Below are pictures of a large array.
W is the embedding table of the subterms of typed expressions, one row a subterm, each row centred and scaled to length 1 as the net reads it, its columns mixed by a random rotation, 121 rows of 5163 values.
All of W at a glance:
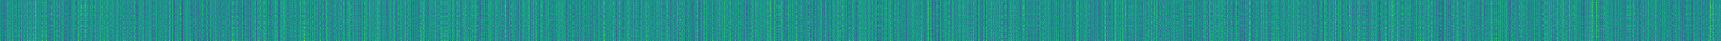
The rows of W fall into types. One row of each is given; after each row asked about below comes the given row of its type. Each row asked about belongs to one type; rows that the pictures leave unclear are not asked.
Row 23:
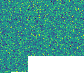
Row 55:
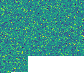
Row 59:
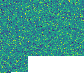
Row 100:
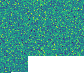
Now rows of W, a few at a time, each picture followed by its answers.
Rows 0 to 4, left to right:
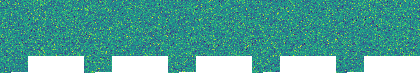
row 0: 100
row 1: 55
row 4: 59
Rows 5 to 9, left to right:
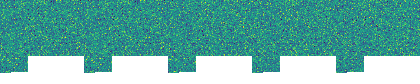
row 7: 100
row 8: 100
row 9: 59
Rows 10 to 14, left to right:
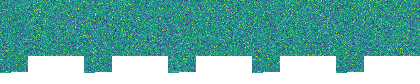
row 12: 23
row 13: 100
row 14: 59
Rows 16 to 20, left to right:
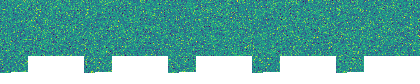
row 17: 55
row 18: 59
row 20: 55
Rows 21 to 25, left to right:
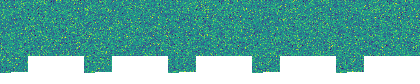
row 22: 55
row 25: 23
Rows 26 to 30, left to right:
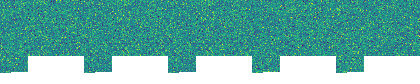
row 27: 100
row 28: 100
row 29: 23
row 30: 55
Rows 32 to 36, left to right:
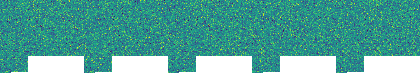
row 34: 59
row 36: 100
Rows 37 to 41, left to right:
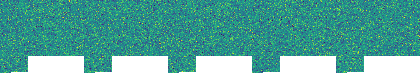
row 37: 59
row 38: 23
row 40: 59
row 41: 55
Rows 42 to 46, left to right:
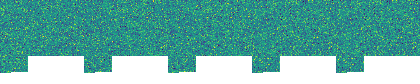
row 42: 55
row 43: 59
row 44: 23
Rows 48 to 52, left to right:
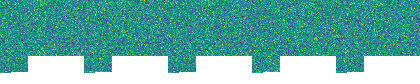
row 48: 100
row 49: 23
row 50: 100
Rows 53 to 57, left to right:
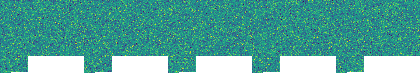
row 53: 23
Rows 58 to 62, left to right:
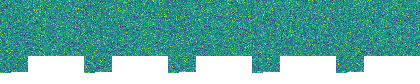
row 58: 100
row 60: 59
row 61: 23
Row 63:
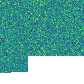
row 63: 100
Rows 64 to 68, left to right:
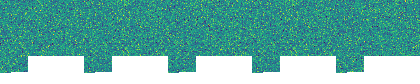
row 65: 100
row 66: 59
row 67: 100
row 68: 59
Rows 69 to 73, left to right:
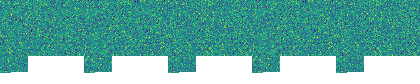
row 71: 100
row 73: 100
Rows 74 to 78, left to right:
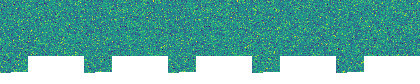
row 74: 59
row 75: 59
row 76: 59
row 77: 55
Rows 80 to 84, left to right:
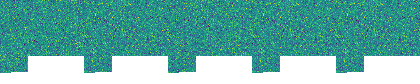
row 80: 55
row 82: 59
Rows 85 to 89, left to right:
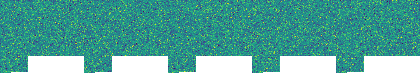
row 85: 23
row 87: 23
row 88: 55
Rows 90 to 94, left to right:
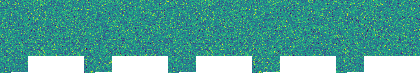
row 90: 100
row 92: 100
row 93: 55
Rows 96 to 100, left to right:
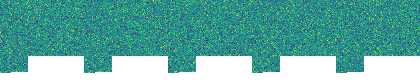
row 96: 23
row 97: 59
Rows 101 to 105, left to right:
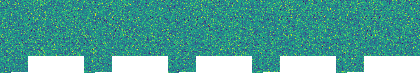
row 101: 100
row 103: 59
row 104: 23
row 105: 23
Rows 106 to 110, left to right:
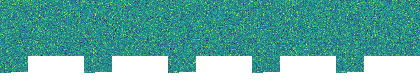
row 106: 100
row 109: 100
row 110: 23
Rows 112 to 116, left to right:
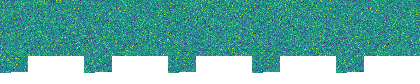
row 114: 59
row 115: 59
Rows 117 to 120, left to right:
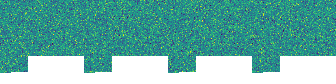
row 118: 23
